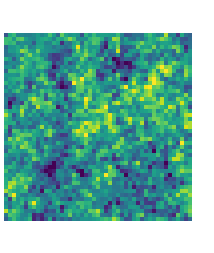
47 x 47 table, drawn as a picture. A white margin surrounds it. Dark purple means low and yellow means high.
Overall the values sit about 50% of the way up the scale. No single row or column stands out from its neighbours. Neither half mirrors the other.
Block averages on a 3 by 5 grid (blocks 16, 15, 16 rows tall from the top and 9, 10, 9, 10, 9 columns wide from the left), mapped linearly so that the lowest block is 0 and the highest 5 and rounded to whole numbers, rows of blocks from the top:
32333 | 32534 | 30202
